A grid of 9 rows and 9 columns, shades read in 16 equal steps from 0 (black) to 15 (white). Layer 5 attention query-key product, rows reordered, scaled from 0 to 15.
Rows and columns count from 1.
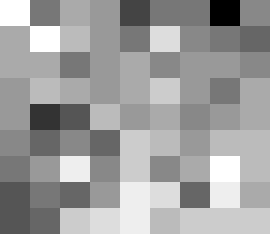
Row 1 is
15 7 10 9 4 7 7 0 8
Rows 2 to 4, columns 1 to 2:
10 15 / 10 10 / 9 11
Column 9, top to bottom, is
8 6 8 10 10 11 11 10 12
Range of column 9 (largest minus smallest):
6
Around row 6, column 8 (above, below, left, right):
9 15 9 11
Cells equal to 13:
3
